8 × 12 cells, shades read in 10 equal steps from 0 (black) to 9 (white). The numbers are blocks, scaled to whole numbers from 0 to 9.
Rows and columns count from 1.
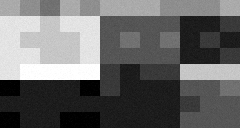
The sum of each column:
39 40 37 39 39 21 20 20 20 23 25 28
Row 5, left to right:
8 9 9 9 9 2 1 2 2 7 7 7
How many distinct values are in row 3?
6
